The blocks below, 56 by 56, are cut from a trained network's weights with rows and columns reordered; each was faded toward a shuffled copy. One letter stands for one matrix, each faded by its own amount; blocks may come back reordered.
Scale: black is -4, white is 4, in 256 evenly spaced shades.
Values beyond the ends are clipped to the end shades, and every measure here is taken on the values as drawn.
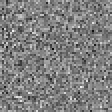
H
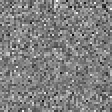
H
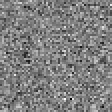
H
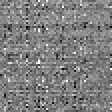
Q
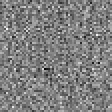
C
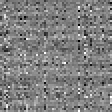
Q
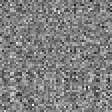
C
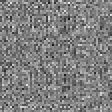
C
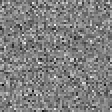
H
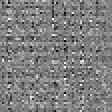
Q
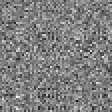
C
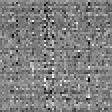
Q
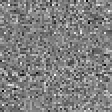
H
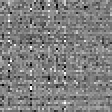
Q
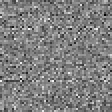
H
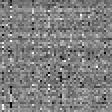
Q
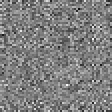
C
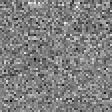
H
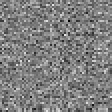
C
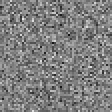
H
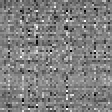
Q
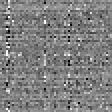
Q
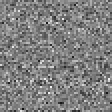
H
